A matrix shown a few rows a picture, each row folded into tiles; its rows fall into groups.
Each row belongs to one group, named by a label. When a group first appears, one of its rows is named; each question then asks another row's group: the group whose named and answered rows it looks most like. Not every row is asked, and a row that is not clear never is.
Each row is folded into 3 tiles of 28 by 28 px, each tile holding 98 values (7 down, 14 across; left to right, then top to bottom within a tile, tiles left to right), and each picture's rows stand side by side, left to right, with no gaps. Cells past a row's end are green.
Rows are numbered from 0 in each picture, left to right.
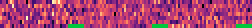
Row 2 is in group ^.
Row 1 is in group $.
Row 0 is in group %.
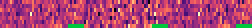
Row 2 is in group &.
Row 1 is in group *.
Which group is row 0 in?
&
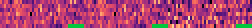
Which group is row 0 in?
$
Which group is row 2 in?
^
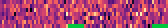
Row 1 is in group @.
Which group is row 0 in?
*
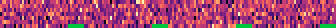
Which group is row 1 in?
%
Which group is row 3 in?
@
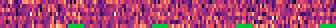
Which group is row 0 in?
&
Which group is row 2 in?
^
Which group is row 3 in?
^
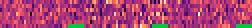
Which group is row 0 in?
$
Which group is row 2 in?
&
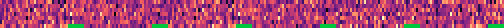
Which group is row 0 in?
*
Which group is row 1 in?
$
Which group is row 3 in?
%
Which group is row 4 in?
^
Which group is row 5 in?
&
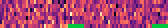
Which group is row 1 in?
$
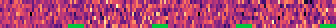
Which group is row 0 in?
$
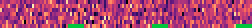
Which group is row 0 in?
&
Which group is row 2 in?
*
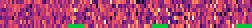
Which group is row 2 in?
^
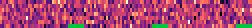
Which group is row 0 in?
%
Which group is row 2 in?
*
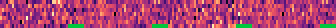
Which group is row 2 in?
*
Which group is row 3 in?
$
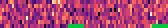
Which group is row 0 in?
%
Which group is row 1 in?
*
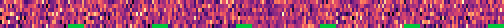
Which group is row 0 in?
@
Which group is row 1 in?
@
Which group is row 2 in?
%
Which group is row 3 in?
&
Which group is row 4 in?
^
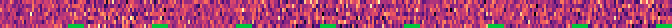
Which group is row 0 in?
&
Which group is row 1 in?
^
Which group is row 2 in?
*
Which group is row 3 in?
%
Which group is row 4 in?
@
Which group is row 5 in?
*
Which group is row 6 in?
$
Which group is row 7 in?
%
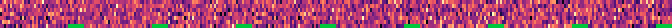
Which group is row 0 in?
@
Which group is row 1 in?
&
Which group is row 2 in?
^
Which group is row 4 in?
%
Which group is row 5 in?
&
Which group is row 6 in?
*
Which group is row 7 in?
%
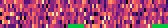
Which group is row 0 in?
@
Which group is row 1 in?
^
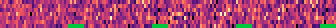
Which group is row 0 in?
$
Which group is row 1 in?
%
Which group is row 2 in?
@
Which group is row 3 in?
%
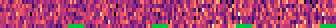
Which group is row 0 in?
$
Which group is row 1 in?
$
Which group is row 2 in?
*
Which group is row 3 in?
*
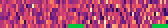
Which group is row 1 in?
&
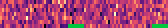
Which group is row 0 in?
%
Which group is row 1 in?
&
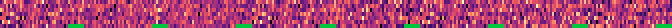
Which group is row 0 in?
@
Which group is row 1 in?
*
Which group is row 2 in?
$
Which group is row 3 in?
@
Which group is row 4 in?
%
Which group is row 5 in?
@
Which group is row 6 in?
&
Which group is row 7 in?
^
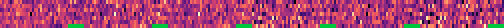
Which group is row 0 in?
$
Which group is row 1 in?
&
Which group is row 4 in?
$
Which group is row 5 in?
^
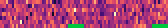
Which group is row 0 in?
*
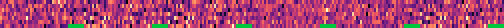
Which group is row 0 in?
%
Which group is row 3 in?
*
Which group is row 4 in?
$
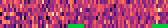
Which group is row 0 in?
@
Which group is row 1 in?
*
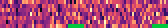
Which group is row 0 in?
&
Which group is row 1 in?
&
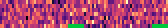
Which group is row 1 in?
@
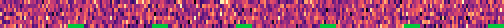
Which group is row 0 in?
^
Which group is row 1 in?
%
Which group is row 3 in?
%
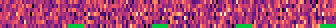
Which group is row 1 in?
@
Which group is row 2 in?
@
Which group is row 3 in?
*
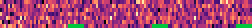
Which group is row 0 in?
^
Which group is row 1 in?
%
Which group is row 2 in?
%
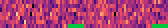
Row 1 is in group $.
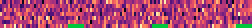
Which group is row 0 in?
^
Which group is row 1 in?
&
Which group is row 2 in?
*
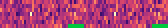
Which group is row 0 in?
&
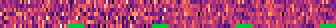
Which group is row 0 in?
^
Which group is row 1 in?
@
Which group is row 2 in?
$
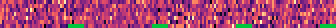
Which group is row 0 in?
%
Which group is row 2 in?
^
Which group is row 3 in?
@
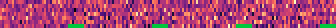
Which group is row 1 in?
@
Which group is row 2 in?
^
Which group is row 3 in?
@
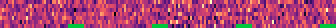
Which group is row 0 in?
%
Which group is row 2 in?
@
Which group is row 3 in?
*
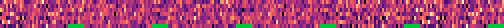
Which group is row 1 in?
$
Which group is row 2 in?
%
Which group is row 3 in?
$
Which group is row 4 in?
@
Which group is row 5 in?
@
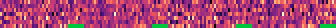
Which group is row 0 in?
^
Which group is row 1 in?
&
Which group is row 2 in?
^
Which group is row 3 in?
&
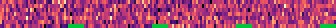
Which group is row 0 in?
%
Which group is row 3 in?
&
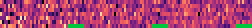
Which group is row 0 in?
^
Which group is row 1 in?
$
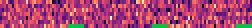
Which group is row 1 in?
%
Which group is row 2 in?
^
